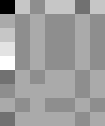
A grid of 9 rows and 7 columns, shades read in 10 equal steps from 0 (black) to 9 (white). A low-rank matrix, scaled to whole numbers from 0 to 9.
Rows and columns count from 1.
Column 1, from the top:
0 6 7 8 9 4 5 6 4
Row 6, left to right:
4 6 5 6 6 5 6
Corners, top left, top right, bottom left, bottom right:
0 7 4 6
